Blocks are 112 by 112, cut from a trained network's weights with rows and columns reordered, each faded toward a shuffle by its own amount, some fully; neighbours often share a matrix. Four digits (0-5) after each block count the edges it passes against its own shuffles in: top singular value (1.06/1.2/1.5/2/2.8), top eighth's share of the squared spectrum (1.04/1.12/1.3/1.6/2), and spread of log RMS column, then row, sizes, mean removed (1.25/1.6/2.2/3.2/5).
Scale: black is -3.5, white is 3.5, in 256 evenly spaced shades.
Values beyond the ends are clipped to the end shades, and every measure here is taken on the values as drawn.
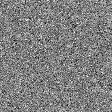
0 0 0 0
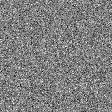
0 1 0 0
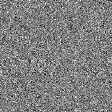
2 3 1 2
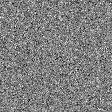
2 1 0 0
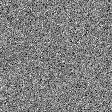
0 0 0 0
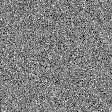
0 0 0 0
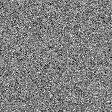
2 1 0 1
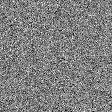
0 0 0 0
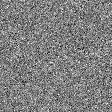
0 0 0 0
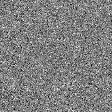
1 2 1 0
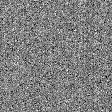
1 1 0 0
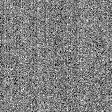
2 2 0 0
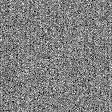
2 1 0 0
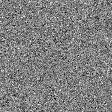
1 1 0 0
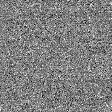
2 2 1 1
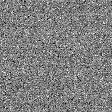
1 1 1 0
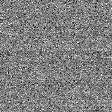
2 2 2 0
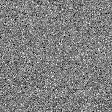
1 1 0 0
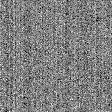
3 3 0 1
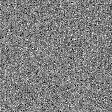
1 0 0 0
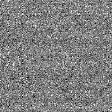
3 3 3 0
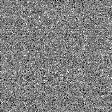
2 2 2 0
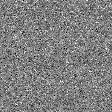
1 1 1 0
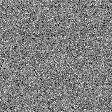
1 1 1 0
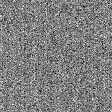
2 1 0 0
